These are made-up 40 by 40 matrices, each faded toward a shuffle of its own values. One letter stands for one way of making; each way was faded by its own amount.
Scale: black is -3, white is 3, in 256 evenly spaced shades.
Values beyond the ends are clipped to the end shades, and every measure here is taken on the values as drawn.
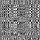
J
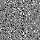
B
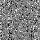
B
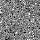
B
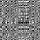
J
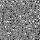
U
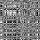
J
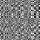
J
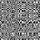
J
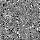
B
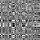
J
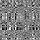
J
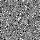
B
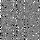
U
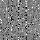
U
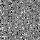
B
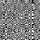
J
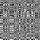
J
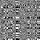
J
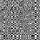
J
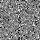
B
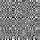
J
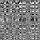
J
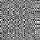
J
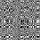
J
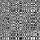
J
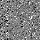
B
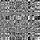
J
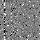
B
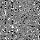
U
